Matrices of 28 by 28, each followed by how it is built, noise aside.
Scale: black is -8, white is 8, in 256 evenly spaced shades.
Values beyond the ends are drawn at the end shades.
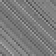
Toeplitz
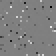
sparse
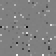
sparse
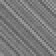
Toeplitz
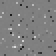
sparse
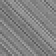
Toeplitz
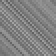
Toeplitz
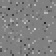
sparse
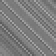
Toeplitz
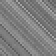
Toeplitz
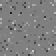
sparse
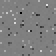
sparse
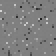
sparse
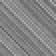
Toeplitz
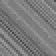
Toeplitz
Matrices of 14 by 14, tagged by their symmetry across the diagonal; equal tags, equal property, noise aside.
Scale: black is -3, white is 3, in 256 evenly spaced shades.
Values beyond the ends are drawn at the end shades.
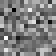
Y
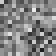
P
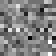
Y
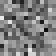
Y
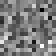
Y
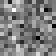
Y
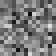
Y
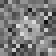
P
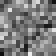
P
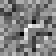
P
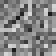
P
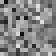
Y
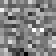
Y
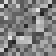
P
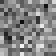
Y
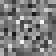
P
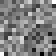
P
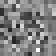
Y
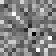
P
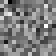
Y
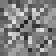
P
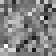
Y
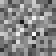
P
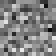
Y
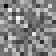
P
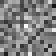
P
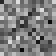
P
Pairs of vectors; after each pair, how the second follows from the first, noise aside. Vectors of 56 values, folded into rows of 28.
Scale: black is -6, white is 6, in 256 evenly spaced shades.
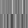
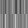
reversed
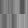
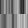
scaled up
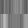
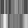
scaled up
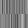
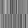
reversed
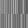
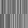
reversed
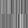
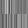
reversed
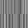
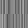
reversed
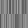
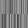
reversed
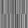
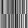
scaled up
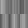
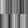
scaled up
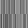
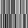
scaled up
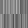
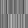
reversed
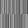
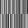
scaled up
